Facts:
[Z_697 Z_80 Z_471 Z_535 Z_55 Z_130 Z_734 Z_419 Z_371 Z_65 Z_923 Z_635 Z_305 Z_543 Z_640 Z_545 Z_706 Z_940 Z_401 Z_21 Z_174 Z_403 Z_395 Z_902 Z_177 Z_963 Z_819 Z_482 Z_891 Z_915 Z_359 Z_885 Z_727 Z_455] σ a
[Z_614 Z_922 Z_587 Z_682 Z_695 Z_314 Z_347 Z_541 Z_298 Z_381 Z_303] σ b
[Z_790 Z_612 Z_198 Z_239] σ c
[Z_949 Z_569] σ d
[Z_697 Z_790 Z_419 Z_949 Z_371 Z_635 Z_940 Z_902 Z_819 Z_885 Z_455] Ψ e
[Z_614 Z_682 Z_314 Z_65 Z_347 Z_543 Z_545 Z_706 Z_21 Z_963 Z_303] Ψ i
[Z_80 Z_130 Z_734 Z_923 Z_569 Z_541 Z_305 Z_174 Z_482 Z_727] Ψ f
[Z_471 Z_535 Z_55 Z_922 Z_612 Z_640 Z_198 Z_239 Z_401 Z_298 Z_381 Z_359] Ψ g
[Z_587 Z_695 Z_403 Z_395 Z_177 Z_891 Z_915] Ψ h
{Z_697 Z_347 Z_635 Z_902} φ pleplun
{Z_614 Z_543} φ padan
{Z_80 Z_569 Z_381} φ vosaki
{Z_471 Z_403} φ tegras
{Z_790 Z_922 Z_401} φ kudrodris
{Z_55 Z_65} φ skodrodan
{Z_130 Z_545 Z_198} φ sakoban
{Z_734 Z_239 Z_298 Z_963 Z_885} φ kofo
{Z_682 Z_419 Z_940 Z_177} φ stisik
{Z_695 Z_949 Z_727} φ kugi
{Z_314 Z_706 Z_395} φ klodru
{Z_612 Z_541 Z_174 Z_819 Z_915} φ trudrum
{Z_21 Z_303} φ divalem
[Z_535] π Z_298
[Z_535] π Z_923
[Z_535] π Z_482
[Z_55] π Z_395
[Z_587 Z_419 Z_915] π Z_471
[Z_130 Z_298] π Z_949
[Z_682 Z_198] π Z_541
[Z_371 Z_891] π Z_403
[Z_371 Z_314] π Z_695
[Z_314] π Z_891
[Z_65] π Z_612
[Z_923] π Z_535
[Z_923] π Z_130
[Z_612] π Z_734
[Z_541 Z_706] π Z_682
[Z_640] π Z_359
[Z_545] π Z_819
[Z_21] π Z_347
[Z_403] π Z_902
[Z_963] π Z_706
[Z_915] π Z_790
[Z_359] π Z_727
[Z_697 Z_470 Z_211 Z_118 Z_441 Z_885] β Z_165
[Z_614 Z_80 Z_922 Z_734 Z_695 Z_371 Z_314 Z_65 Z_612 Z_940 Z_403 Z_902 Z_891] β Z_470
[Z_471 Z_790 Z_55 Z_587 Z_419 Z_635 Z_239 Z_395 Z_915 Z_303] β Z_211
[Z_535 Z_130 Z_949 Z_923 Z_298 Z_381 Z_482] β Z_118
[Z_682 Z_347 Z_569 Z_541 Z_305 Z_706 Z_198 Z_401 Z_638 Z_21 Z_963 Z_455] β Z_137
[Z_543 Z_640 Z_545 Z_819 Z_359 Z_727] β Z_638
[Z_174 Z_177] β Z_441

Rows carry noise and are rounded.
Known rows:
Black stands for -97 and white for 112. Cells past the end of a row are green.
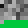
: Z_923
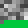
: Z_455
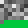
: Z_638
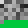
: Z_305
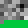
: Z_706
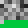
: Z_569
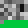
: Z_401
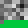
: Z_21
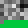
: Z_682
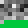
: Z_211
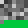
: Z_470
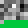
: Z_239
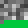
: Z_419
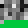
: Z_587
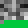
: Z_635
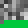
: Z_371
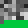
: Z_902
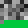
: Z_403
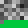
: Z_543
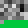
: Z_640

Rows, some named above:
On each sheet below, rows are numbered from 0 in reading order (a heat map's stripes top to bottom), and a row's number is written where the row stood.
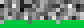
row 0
Z_587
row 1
Z_885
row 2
Z_198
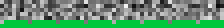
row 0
Z_922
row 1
Z_65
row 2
Z_545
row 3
Z_790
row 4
Z_198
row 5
Z_614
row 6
Z_727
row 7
Z_303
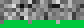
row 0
Z_21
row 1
Z_734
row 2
Z_174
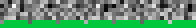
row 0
Z_298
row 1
Z_963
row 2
Z_543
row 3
Z_471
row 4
Z_118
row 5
Z_347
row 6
Z_55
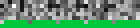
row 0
Z_381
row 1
Z_682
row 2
Z_314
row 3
Z_915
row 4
Z_949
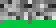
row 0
Z_949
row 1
Z_790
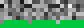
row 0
Z_695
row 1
Z_305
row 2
Z_612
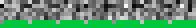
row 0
Z_541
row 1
Z_80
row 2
Z_535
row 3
Z_395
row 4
Z_303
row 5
Z_80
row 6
Z_381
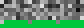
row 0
Z_80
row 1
Z_543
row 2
Z_177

